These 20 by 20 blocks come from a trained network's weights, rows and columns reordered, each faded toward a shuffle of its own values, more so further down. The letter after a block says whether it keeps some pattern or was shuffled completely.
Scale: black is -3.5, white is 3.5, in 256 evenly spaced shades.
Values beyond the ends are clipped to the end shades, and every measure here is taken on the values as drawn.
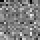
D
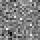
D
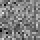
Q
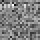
D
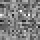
D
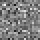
D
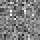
D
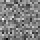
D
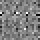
D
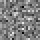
D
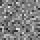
Q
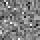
Q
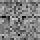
D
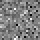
Q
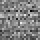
D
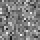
Q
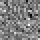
Q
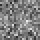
D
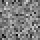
Q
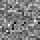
Q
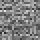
D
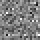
Q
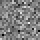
Q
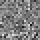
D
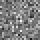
Q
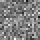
Q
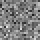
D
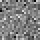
D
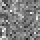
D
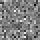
D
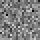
Q
